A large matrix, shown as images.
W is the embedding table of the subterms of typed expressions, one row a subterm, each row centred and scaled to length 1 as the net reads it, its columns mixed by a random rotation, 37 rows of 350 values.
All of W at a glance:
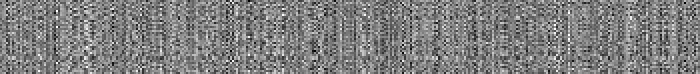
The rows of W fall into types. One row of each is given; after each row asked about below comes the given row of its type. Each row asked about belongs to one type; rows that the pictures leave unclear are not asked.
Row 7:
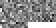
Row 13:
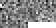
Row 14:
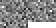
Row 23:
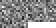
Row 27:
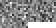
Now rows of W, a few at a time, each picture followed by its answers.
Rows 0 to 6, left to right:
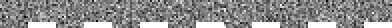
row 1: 23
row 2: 13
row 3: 14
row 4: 7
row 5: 13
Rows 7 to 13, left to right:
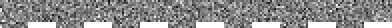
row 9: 13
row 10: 14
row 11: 27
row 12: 14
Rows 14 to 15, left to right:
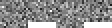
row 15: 27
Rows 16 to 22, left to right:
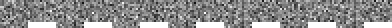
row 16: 14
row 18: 27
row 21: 7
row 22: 13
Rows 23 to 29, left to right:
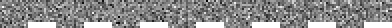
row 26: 13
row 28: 14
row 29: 14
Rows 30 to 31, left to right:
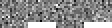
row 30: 23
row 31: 13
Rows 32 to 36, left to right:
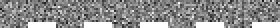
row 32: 27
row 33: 23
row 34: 7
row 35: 27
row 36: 13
